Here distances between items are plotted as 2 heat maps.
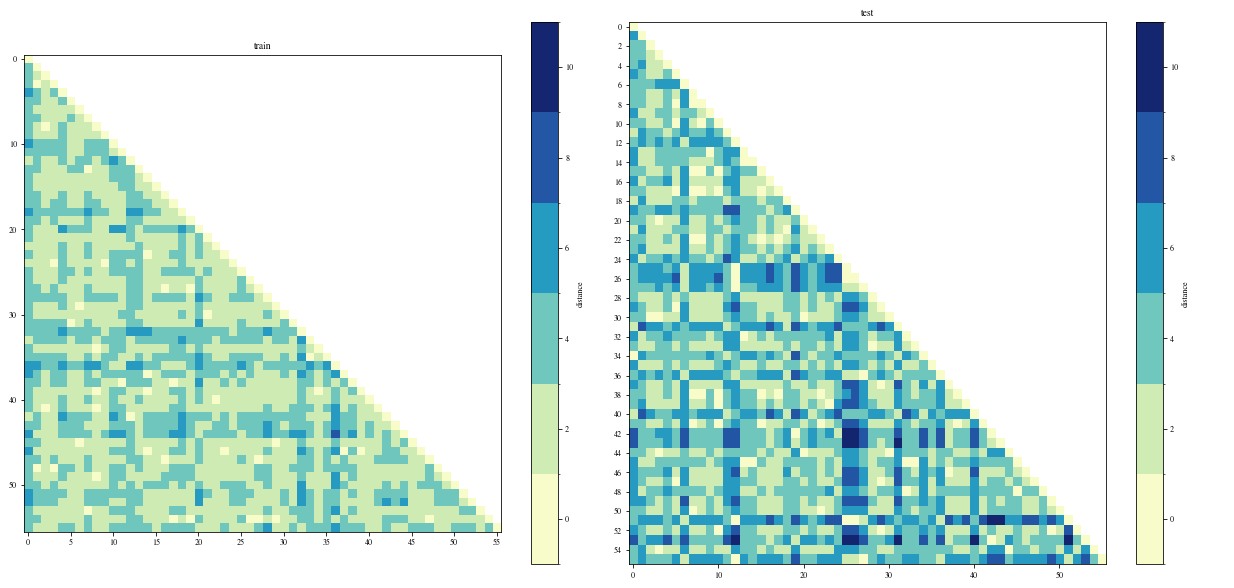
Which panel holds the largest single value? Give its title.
test
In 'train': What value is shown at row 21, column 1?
2
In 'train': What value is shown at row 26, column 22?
2
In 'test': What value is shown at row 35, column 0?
6
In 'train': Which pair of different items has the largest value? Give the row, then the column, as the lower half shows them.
44, 36
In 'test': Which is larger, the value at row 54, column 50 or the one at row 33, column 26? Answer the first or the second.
the second
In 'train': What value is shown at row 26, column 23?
2
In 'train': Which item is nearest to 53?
7
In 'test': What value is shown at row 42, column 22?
4
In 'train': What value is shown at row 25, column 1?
2
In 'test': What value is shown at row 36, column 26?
2
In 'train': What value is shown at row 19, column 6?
2
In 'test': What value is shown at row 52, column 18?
4
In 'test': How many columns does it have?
56
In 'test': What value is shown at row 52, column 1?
4
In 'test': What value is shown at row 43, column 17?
4
